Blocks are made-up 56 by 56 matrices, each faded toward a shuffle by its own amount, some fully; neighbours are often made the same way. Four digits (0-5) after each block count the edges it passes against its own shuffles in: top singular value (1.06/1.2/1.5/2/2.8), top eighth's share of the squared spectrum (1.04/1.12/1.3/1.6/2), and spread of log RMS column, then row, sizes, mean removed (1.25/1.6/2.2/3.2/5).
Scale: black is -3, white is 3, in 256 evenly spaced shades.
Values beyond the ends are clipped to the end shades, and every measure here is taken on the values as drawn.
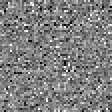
3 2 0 1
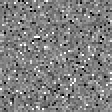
0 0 0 0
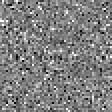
3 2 0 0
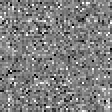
3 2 1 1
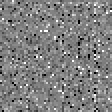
2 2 2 0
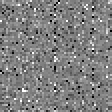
3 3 2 0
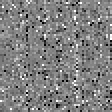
3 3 2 1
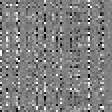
4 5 4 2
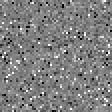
0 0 0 0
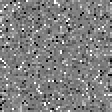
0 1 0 0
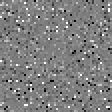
0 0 0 0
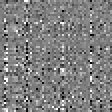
4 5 3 2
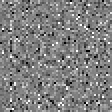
3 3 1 1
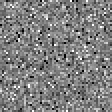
0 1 0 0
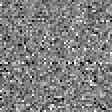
1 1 0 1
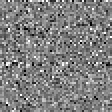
1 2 0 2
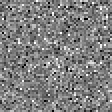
0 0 0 1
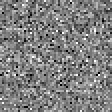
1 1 0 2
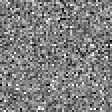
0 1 0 2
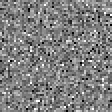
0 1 0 1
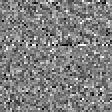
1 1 0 2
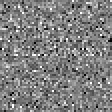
1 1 0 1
